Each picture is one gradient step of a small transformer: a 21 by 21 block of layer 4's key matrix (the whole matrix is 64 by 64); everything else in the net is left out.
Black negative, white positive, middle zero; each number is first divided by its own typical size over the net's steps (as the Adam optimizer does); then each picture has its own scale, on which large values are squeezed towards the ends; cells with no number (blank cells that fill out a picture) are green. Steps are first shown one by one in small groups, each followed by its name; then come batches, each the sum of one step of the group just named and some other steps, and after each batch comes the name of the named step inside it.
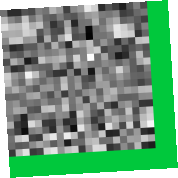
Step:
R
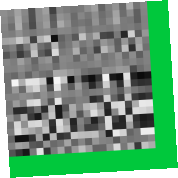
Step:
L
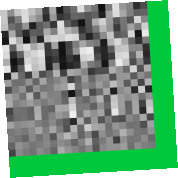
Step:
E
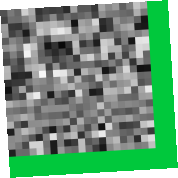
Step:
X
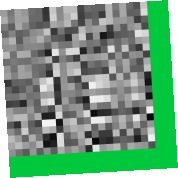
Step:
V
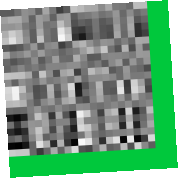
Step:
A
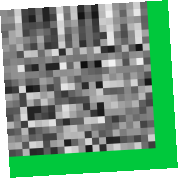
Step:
V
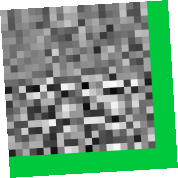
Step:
V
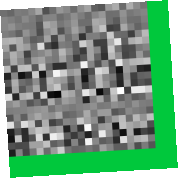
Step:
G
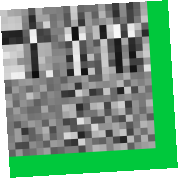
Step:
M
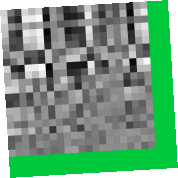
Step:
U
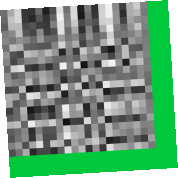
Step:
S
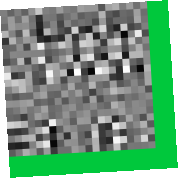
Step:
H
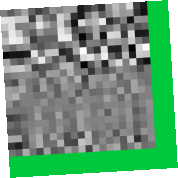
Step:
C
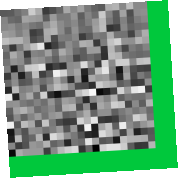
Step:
G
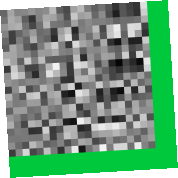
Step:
M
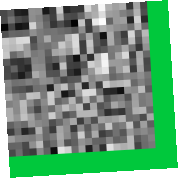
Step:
S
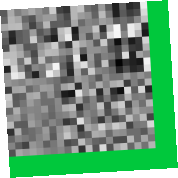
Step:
M
